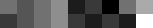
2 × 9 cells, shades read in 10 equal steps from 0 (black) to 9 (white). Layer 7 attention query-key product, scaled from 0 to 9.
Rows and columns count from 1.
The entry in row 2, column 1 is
2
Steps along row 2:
up up up down down up down up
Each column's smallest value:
2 3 4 5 1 1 0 1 6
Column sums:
6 6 8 10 3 3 2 5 15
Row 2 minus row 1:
-2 0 0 0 1 -1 2 -3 3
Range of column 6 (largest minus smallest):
1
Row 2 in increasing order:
1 1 2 2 2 3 4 5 9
